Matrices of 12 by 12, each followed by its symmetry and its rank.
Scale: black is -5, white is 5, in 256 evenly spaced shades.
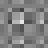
symmetric, rank one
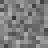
neither, full rank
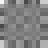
symmetric, rank one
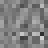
neither, rank two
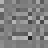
neither, rank two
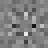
antisymmetric, rank two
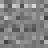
neither, rank two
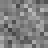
antisymmetric, full rank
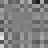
antisymmetric, rank two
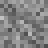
neither, full rank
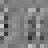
neither, rank two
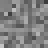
antisymmetric, full rank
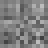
antisymmetric, rank two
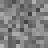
neither, full rank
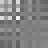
symmetric, rank one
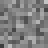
antisymmetric, full rank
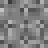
antisymmetric, rank two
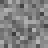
neither, full rank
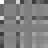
symmetric, rank one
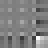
symmetric, rank one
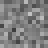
antisymmetric, full rank
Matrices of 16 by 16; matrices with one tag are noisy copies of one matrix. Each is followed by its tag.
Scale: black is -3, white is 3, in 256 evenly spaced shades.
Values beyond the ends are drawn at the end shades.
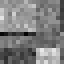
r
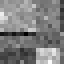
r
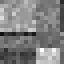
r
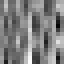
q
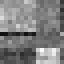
r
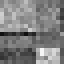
r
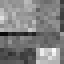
r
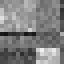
r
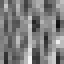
q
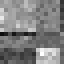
r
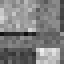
r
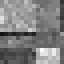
r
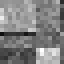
r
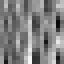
q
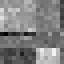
r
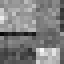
r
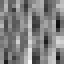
q
